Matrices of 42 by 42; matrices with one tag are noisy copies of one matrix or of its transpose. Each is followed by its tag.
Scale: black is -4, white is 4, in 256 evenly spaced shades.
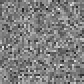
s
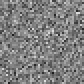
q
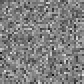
s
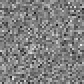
q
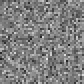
s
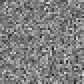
s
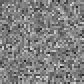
s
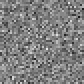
q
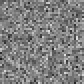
s
